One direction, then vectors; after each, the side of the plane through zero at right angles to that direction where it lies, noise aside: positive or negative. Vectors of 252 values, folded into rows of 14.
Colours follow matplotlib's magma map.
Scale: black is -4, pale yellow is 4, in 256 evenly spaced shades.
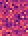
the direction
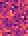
positive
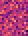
negative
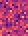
positive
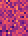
negative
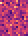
negative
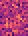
negative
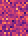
negative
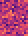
positive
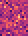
negative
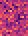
positive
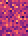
negative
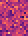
negative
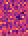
positive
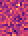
positive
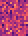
negative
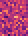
negative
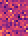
positive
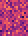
negative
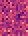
positive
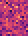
negative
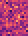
negative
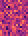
positive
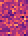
negative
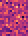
negative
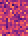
positive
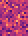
negative
